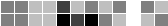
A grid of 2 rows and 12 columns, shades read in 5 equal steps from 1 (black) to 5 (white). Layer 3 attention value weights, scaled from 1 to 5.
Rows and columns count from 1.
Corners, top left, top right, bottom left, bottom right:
3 4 3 3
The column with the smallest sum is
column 5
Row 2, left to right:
3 3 4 4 1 2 1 3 4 5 4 3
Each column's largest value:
3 3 4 4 2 4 3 4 4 5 4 4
